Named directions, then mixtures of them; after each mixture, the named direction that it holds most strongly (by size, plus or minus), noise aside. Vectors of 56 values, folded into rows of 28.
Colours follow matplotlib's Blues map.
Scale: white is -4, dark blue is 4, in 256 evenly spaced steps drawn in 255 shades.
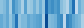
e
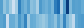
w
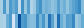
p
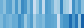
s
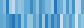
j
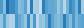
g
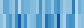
p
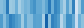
j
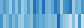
s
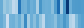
w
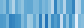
j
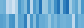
g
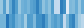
w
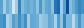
w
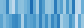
j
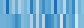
j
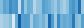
p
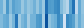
e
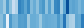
w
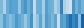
s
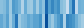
e
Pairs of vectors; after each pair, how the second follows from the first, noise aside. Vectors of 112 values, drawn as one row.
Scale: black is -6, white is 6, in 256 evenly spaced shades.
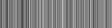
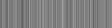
shrunk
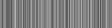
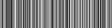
scaled up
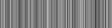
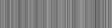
shrunk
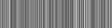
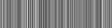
reversed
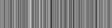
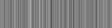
shrunk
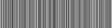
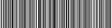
scaled up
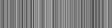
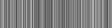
negated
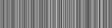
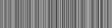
negated
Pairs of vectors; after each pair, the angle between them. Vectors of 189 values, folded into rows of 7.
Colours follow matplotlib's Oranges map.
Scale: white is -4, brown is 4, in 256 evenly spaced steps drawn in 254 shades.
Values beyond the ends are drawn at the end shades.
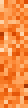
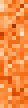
partly aligned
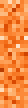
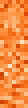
partly opposed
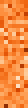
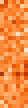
partly opposed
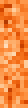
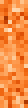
partly aligned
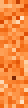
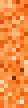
nearly parallel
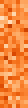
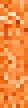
partly aligned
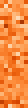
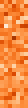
partly opposed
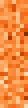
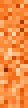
orthogonal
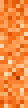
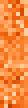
partly aligned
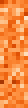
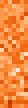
partly aligned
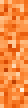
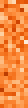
orthogonal
